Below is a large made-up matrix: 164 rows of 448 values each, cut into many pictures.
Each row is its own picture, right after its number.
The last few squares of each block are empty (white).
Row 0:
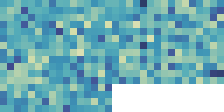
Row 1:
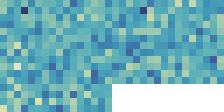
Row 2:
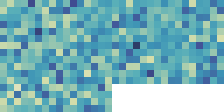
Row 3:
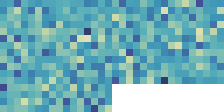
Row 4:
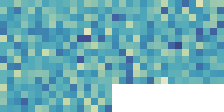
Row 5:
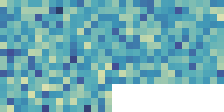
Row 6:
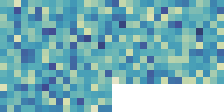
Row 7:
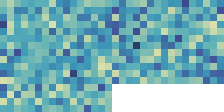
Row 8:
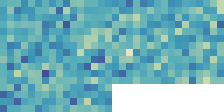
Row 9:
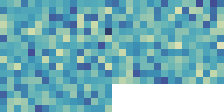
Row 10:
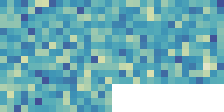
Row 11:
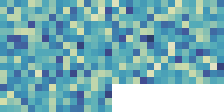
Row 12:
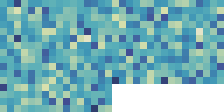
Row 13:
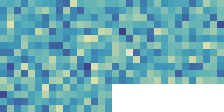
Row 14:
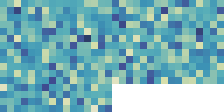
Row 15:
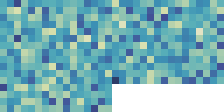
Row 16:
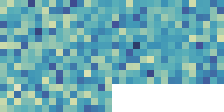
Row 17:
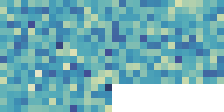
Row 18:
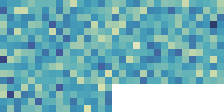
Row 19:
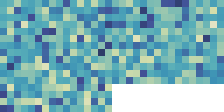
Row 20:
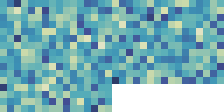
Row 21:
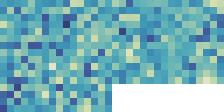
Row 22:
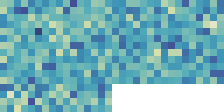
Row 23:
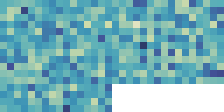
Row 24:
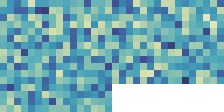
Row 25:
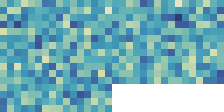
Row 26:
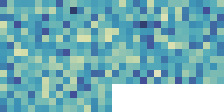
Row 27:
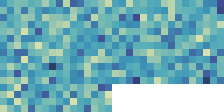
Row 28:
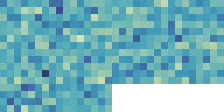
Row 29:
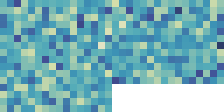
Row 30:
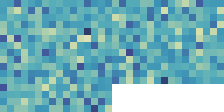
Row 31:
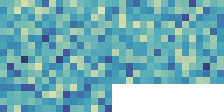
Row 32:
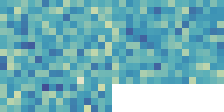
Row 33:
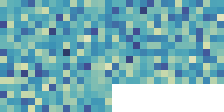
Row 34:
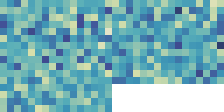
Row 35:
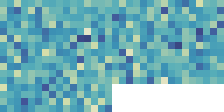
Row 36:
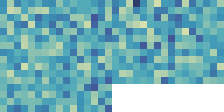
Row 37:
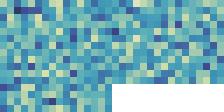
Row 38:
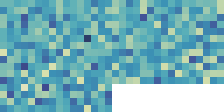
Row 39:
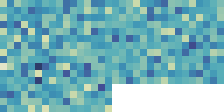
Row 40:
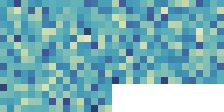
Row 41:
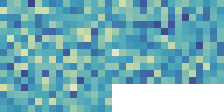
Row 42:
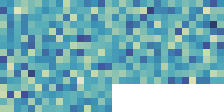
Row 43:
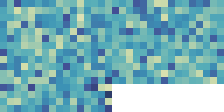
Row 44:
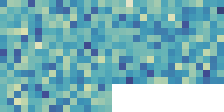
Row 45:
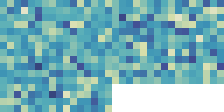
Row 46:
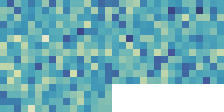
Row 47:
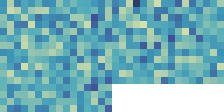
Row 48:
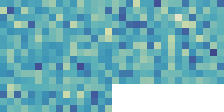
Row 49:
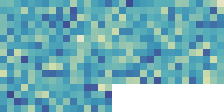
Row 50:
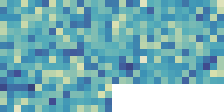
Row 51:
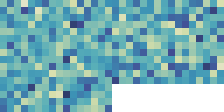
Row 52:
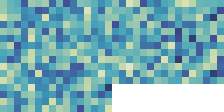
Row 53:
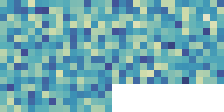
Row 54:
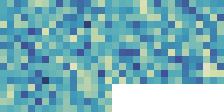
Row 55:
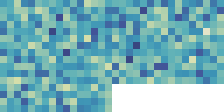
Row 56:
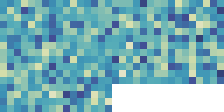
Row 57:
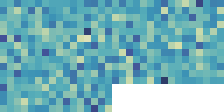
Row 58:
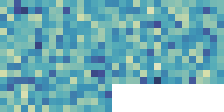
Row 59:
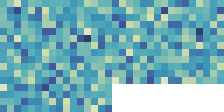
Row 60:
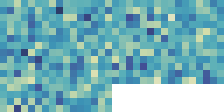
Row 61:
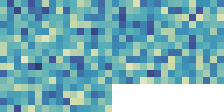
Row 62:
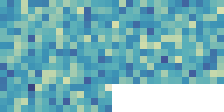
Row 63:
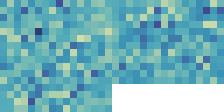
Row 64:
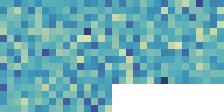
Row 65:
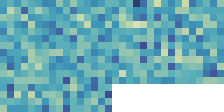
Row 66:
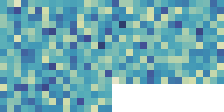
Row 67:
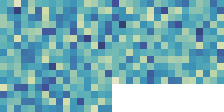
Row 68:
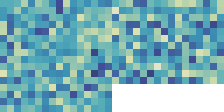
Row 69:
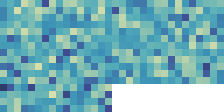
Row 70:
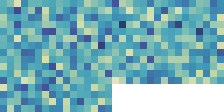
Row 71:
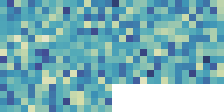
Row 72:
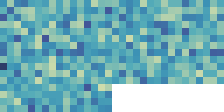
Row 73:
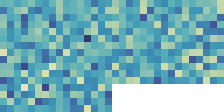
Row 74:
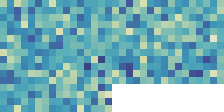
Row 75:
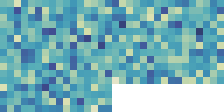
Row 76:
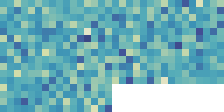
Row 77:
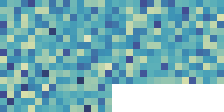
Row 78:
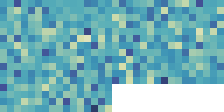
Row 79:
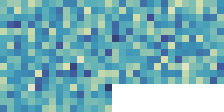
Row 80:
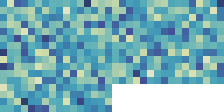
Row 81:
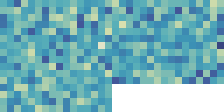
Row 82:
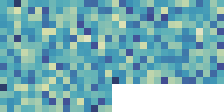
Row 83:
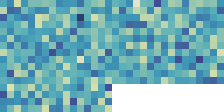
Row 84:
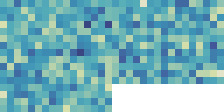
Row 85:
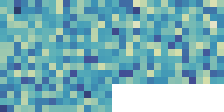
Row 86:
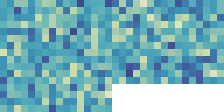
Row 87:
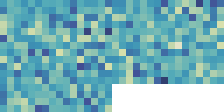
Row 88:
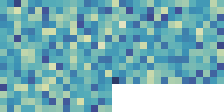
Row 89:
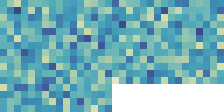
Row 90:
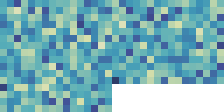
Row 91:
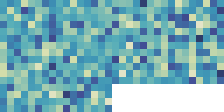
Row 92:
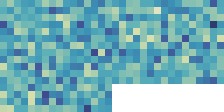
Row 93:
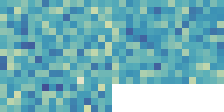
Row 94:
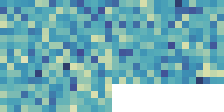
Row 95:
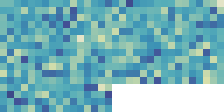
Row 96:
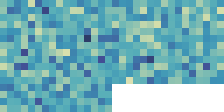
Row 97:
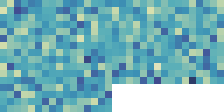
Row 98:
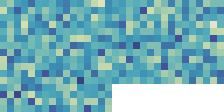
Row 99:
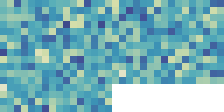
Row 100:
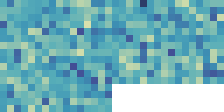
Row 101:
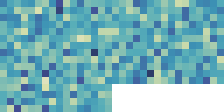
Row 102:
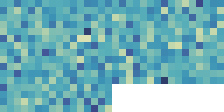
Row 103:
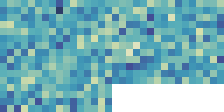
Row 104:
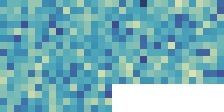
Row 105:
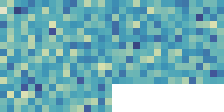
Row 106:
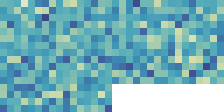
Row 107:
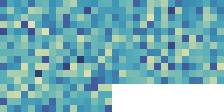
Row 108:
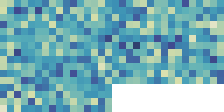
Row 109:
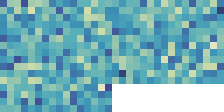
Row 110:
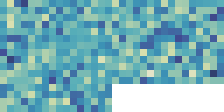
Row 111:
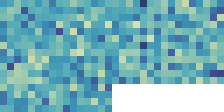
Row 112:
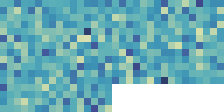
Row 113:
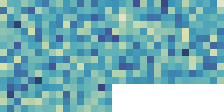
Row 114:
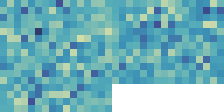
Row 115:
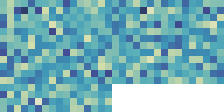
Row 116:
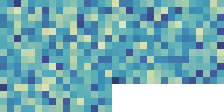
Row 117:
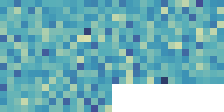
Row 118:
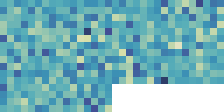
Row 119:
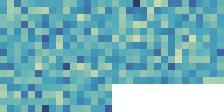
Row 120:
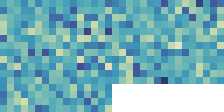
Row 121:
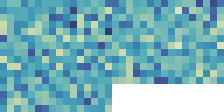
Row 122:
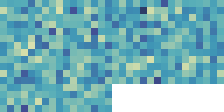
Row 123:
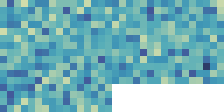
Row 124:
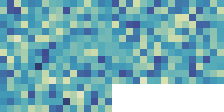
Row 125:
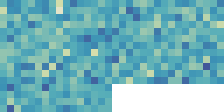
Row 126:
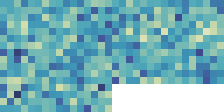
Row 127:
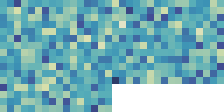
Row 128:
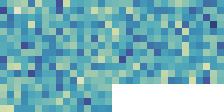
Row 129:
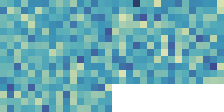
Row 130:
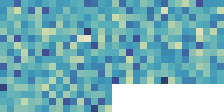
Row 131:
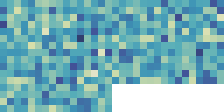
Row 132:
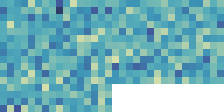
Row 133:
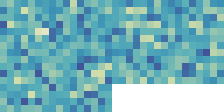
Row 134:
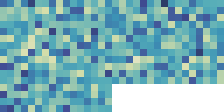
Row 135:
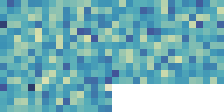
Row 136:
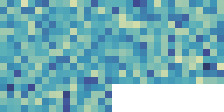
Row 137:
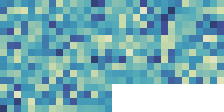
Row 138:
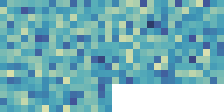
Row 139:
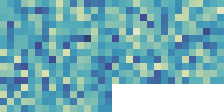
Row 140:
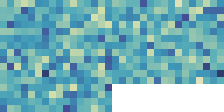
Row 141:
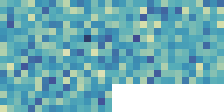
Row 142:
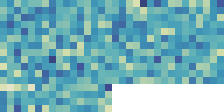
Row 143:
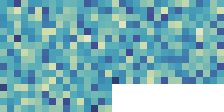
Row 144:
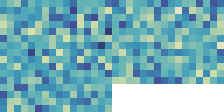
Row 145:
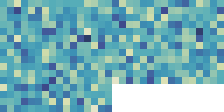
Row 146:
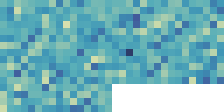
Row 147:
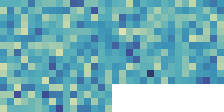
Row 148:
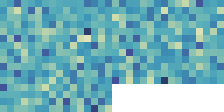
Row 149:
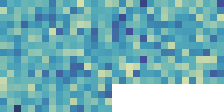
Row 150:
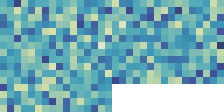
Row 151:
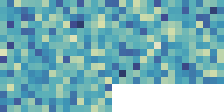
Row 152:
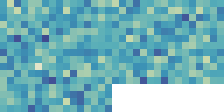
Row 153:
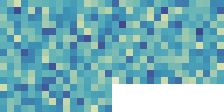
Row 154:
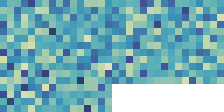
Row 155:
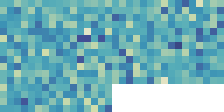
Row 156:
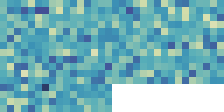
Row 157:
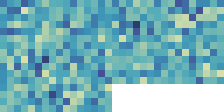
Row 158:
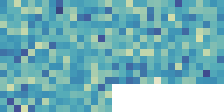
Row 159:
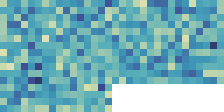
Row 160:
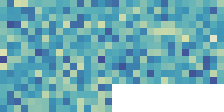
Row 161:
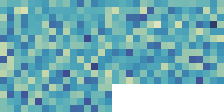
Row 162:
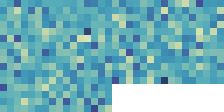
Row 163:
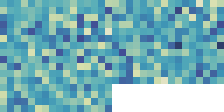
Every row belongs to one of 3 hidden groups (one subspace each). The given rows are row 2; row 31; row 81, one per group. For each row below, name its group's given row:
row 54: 31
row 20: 81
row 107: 31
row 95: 2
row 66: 81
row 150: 81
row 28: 2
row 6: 81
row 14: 81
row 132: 2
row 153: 81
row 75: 81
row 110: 31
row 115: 2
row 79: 31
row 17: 31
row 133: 2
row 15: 81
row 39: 31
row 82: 81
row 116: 81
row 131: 2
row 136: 31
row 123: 31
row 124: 31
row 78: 81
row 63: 2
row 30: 81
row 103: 2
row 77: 2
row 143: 81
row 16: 2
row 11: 31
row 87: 81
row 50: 31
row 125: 2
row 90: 81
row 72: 31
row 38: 2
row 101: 2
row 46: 31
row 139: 2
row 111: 31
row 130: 81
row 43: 31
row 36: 31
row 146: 2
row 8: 2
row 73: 2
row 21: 2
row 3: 81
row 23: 31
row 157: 31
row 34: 81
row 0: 31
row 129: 31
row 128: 2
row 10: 31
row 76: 81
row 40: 81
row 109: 31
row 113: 31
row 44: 2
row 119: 31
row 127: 81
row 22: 2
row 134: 2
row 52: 31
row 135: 31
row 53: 2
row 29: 81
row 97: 2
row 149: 31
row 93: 2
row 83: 31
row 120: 81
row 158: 2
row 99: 31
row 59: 81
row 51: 31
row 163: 81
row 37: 2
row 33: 2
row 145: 81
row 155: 81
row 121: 81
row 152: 31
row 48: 31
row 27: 2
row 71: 31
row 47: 31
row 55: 2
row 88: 81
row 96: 2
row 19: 2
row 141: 2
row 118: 81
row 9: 81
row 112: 81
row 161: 2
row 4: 81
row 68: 2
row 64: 81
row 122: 2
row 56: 31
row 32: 2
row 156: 2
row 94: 31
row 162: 81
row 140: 31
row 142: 31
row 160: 31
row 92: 2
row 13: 2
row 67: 81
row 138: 2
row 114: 2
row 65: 31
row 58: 2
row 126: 2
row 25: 31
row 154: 2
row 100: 31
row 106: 31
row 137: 2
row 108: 2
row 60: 2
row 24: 2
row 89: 81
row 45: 31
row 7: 2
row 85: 2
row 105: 2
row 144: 81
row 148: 81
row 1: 2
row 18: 2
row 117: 81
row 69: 31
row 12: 81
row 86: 31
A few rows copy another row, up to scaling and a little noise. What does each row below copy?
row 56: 91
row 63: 114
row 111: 0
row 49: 95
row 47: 36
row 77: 154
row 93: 32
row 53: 24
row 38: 73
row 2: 16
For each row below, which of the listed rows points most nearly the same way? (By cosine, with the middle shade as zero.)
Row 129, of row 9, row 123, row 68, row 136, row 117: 136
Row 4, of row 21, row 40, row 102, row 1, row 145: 145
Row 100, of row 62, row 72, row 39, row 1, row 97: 39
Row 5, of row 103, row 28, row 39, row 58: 28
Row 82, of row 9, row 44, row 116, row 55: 116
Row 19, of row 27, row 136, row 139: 136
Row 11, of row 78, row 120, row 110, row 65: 110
